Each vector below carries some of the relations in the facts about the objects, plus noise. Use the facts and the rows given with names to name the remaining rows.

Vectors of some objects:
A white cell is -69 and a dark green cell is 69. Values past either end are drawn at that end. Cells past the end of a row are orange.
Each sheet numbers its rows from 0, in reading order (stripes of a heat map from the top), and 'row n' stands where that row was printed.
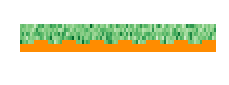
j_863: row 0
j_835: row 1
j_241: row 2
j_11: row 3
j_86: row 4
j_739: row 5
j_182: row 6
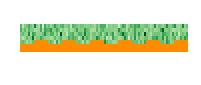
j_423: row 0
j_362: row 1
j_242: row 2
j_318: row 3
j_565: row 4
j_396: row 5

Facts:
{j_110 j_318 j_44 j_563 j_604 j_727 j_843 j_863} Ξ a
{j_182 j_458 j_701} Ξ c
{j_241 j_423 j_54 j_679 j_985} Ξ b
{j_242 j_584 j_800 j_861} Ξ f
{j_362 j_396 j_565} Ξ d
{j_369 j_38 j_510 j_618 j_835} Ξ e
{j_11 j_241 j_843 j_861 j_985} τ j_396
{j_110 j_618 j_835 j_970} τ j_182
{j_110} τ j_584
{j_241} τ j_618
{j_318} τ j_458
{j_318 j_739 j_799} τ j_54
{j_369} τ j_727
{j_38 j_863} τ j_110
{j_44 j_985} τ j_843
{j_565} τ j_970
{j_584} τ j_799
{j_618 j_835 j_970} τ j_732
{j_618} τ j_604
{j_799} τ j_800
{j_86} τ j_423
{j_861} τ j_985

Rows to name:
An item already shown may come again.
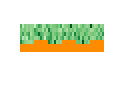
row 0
j_318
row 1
j_843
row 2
j_985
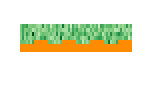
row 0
j_565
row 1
j_423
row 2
j_510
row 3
j_970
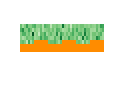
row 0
j_362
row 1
j_679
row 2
j_242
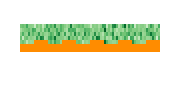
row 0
j_800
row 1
j_861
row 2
j_584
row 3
j_727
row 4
j_318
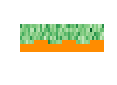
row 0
j_701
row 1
j_563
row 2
j_458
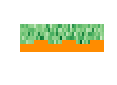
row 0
j_584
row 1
j_369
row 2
j_732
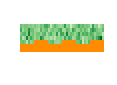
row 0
j_242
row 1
j_54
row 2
j_38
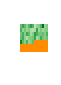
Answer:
j_604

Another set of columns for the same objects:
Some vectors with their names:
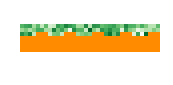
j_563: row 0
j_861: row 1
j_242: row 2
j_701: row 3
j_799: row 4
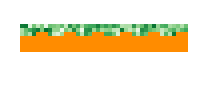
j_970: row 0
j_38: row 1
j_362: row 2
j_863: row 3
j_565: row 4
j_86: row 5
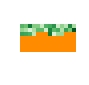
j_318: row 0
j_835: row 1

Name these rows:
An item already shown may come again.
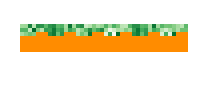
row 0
j_242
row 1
j_182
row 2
j_732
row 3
j_799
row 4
j_182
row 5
j_739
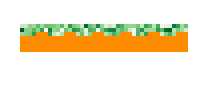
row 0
j_54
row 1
j_38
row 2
j_584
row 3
j_241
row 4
j_11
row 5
j_985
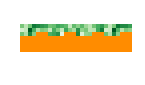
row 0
j_396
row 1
j_44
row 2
j_510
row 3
j_396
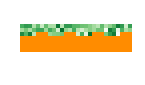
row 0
j_604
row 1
j_800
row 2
j_739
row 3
j_843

